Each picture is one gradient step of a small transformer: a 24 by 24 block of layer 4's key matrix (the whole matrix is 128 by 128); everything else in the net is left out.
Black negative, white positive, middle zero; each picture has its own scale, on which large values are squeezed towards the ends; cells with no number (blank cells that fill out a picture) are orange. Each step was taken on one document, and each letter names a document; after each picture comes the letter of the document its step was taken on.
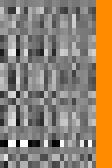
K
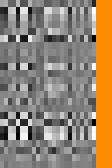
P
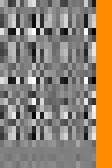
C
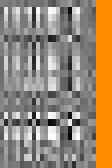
P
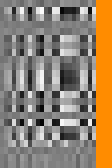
K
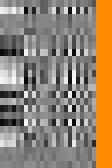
K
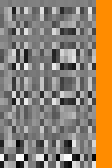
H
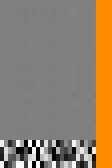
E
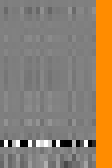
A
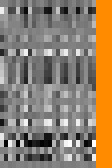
K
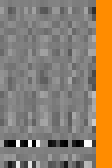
K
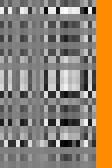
A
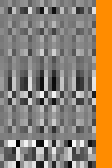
E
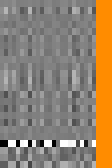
A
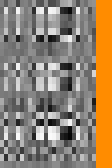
P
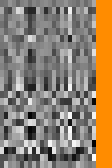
E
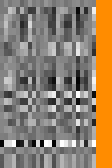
A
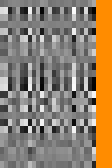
E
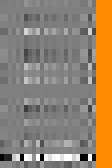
H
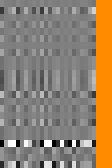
A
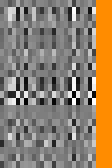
E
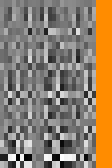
H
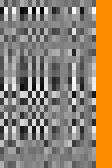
E
